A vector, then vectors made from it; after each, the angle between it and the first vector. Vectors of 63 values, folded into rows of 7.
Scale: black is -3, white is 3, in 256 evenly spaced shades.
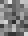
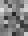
partly aligned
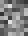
partly opposed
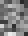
nearly opposite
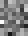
partly aligned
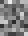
nearly parallel
